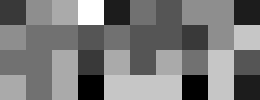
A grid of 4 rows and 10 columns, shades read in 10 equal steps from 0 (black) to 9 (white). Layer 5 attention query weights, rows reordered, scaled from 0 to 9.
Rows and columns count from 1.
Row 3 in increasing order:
2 3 3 4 4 4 6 6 6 7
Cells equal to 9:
1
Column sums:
17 17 22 14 18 17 19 11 24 12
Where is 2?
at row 1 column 1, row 2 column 8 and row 3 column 4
